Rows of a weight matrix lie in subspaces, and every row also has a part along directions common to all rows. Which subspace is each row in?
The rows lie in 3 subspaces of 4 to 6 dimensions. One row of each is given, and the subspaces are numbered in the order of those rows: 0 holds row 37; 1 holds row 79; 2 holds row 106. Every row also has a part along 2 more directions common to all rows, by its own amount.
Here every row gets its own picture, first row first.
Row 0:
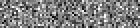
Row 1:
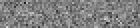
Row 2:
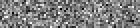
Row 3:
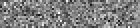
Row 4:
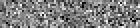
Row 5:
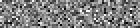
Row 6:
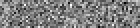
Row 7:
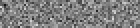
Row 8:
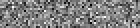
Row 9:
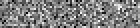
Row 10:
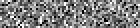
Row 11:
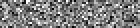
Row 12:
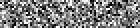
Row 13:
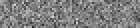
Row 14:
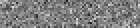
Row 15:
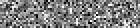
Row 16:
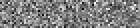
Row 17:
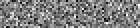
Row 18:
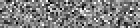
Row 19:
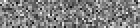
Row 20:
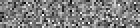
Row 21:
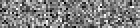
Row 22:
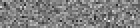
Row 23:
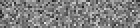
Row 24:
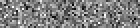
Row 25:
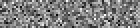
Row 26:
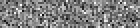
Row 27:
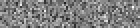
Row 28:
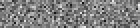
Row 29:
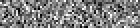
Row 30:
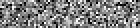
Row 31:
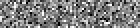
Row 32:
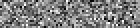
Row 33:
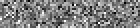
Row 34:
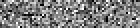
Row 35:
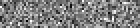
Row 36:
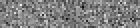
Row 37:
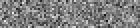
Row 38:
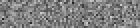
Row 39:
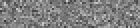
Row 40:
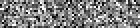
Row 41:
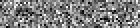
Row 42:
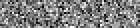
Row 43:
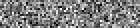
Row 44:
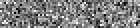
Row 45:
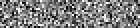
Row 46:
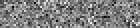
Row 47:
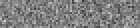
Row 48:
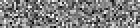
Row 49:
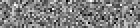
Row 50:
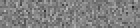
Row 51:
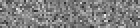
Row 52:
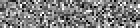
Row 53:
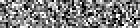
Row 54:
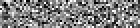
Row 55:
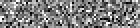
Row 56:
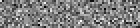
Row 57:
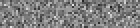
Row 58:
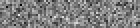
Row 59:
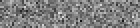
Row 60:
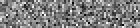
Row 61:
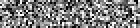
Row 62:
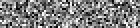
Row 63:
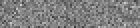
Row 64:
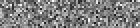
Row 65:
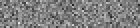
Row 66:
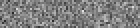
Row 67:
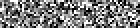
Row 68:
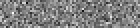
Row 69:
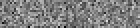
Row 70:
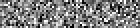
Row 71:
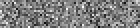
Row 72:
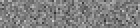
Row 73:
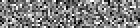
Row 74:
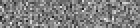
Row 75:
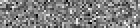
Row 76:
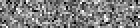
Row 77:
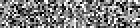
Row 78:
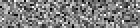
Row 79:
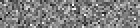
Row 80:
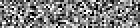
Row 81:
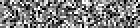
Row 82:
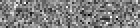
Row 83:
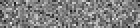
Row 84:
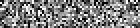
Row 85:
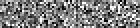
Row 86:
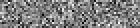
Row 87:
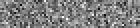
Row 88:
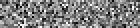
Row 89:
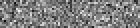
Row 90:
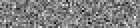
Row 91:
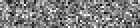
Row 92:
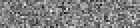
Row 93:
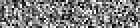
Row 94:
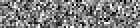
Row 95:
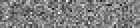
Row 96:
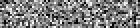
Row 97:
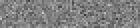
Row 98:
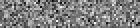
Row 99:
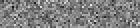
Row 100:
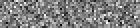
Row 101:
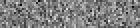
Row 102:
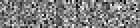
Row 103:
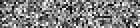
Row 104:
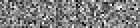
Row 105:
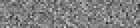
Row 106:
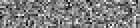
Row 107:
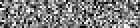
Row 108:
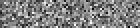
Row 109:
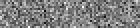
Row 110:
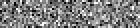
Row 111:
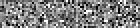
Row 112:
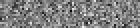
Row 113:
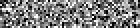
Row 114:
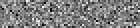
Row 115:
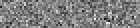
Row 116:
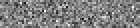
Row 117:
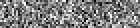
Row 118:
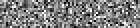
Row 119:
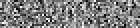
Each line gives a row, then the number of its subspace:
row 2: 0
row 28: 1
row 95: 0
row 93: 1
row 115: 0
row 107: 1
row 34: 0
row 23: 2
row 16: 1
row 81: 1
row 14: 2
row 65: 1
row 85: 1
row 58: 2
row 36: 1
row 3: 0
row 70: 1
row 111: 1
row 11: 0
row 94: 1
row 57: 1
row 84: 1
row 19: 2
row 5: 0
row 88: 2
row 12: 1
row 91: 0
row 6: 0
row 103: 2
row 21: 0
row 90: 2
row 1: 0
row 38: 0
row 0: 1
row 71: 2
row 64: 2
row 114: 0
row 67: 1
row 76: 0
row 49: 0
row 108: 2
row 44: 2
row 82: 0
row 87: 2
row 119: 1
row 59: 0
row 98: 2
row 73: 0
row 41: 0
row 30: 2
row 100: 0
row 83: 2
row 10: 1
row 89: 0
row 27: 2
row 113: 2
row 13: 0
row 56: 0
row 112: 1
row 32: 0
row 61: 2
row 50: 2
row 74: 0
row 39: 0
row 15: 2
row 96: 2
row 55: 0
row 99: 2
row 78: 0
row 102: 1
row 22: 0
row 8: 2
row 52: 1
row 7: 0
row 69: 1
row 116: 2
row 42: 0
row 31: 1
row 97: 1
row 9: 1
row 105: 1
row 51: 0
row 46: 2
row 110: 0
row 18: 0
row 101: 2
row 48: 2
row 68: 1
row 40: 1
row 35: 0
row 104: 1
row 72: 1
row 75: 2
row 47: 1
